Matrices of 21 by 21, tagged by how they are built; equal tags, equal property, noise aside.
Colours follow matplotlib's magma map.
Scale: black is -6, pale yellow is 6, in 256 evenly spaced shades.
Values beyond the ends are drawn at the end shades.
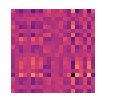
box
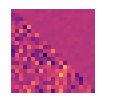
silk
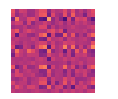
box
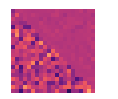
silk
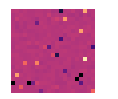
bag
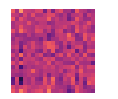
box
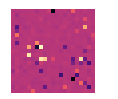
bag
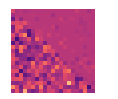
silk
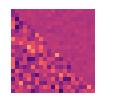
silk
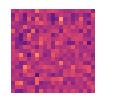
box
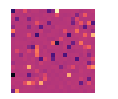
bag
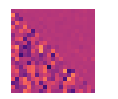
silk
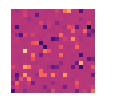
bag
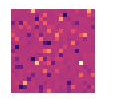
bag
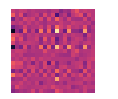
box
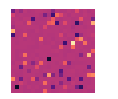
bag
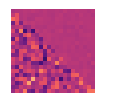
silk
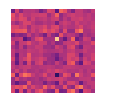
box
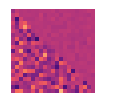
silk
